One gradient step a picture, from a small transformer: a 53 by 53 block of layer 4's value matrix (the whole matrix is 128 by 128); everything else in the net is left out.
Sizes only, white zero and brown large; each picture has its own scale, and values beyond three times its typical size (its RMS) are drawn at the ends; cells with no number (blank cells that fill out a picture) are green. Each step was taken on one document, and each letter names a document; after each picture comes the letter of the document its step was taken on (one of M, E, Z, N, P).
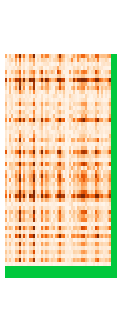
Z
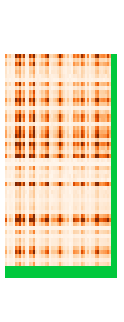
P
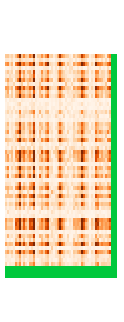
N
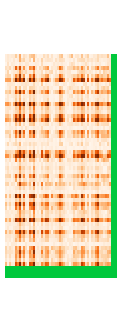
P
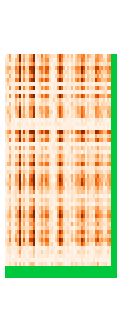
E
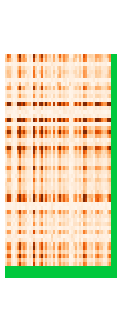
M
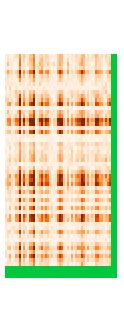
E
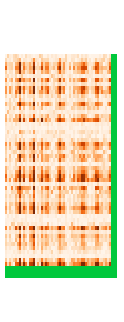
Z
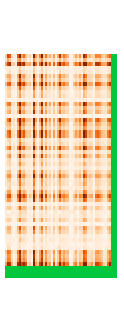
M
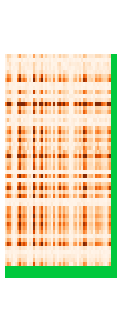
M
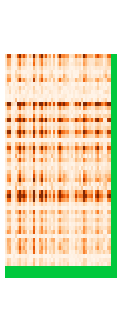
M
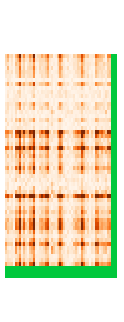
N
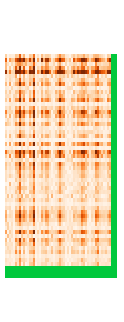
Z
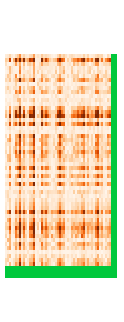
Z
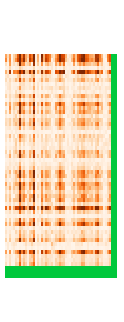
Z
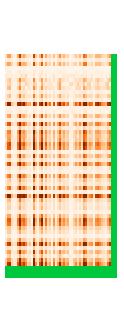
M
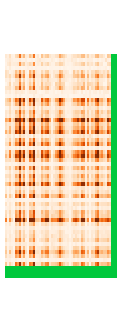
P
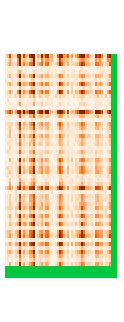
E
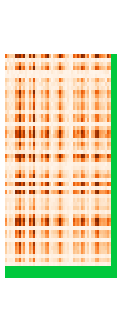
P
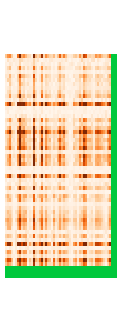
M
